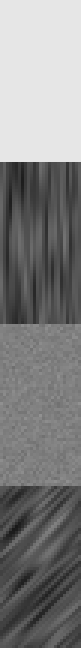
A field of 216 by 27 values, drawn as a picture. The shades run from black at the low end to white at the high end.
It is made of 4 by 1 panels. Panel 1,1: very high, flat. Panel 2,1: low, streaked downward. Panel 3,1: middling, fine-grained, faint in contrast. Panel 4,1: low, slanting up to the right.
